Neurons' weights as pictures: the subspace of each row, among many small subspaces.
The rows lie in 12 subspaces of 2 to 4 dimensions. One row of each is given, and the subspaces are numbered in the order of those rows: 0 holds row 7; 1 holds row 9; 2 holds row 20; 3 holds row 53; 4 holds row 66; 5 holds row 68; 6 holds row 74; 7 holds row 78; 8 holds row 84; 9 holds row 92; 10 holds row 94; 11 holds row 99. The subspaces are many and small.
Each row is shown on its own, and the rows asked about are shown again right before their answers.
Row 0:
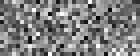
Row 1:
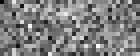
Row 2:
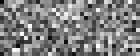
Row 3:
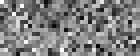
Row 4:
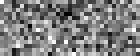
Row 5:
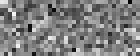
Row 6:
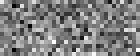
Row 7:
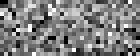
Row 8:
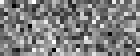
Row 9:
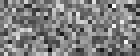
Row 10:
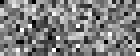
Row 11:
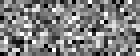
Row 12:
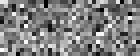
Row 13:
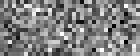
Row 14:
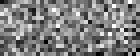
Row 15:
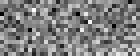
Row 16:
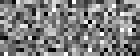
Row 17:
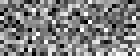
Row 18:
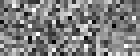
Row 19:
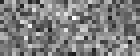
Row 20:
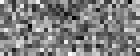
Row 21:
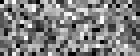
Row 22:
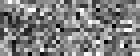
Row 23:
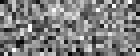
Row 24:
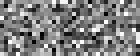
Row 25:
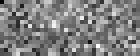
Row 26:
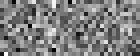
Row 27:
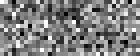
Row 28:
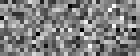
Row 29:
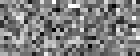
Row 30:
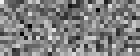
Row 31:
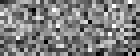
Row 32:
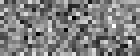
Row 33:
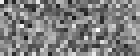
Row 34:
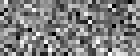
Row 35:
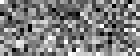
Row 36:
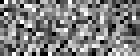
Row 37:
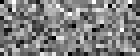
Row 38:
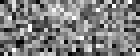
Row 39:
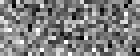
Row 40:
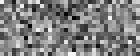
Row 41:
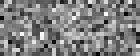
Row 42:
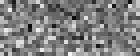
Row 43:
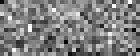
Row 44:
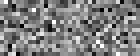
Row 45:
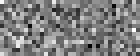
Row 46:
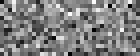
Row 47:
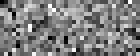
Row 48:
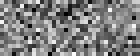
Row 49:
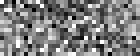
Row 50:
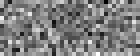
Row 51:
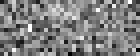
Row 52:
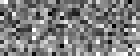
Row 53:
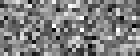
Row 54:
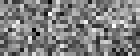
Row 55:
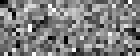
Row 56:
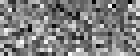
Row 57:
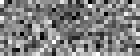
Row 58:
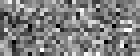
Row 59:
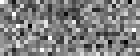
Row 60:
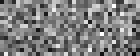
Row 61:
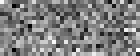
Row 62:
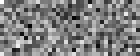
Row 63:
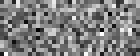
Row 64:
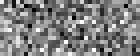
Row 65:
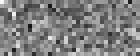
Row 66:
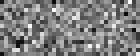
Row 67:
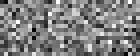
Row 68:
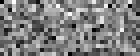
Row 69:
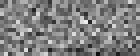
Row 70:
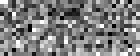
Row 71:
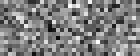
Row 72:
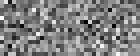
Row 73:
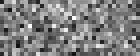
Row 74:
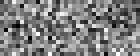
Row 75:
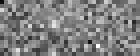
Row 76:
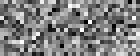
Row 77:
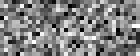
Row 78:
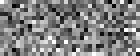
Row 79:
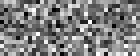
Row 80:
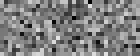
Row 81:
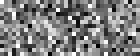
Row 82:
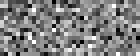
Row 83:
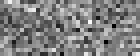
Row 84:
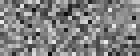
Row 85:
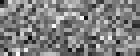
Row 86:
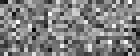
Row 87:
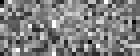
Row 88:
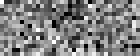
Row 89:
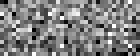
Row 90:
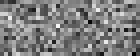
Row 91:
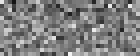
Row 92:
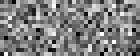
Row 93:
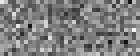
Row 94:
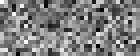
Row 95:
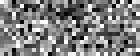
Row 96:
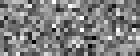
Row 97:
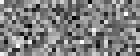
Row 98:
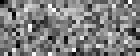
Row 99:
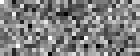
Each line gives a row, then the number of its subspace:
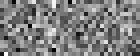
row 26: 9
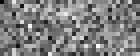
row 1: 11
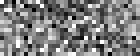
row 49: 1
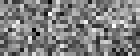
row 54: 6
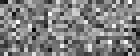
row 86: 6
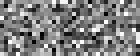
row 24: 3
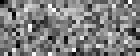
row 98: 0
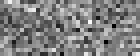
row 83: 9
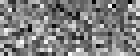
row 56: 1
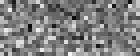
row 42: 1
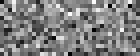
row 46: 5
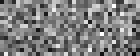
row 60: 9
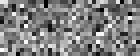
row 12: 10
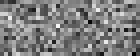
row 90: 9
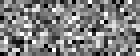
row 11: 4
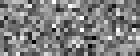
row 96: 3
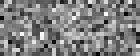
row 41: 3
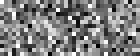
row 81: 0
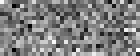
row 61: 7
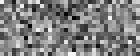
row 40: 2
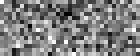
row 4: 8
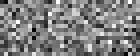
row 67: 6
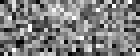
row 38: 2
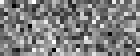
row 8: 9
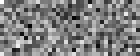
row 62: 4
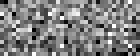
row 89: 11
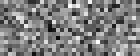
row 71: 4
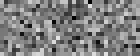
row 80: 3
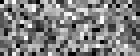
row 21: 5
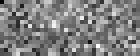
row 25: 10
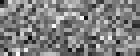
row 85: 3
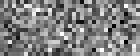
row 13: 1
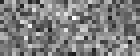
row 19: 2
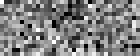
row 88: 3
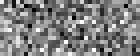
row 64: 1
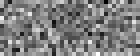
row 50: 10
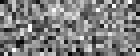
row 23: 2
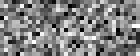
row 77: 3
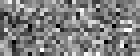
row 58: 9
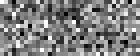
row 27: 6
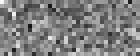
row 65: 0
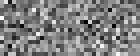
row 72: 10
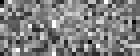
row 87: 10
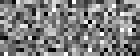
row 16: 9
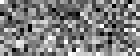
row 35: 8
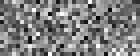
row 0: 11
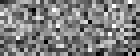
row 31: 7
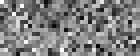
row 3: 10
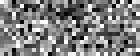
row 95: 11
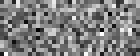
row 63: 9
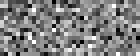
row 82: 3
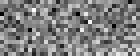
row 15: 8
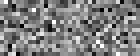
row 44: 10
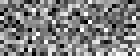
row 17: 8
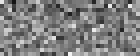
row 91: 5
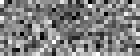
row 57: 3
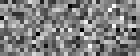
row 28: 3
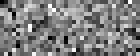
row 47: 0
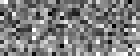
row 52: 11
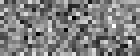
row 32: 2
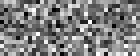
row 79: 7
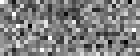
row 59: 6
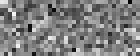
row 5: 0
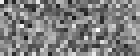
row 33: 5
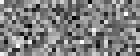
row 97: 4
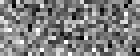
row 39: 1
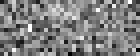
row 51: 2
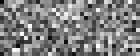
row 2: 4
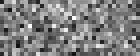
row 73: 1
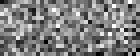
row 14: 7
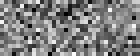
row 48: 8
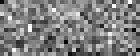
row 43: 8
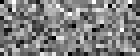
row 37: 5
